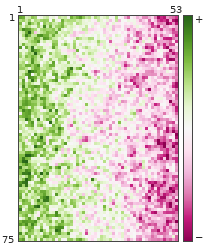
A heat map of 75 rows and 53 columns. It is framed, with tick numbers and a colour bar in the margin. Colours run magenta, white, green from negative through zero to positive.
Average level on the scale: 50%. Stripes: none. Slope: up to the left.
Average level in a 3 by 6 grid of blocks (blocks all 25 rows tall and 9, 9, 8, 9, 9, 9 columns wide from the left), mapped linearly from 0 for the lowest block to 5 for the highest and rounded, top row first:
5 4 3 2 1 0 / 5 4 3 2 2 0 / 5 4 3 3 1 0
